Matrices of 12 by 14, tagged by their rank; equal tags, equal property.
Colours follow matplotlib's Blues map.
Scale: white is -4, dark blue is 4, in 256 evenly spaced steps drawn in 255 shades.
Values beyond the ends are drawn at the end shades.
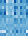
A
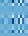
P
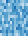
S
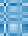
P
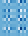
P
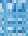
A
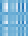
P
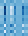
P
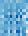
A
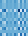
P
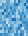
S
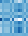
P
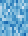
S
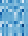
A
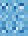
A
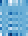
P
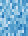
S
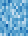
S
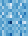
A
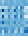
A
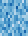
S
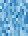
S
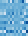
A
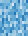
S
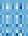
P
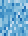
S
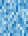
S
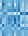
A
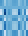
P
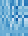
A
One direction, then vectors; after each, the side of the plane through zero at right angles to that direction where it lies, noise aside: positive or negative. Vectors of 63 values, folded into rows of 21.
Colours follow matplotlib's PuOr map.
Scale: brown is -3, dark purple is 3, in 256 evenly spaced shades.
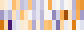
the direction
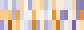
negative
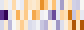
positive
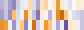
positive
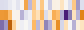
negative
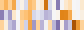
positive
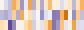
positive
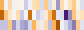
negative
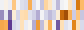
positive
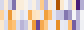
negative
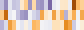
negative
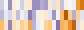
positive
